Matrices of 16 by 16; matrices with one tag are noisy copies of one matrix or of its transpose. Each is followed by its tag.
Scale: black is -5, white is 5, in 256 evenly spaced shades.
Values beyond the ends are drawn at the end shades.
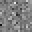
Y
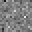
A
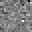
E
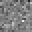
E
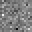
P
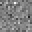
P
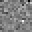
E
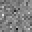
P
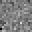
E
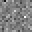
A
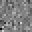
E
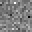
P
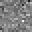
E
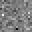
P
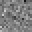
Y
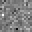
P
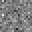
P
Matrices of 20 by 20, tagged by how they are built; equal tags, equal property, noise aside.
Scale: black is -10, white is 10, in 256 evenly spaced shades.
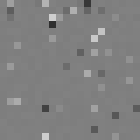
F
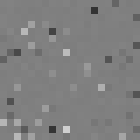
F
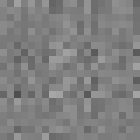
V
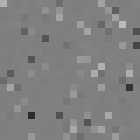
F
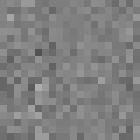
V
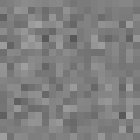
V
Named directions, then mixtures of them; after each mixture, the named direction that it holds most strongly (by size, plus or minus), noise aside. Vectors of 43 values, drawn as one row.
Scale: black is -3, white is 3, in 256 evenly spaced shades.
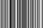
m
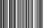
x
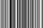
m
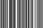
x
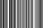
x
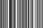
x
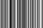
m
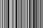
x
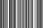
x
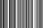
x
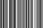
x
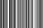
x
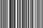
m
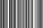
x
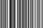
m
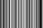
m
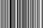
m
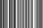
x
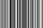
m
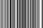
m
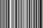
m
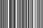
x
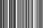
x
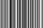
m
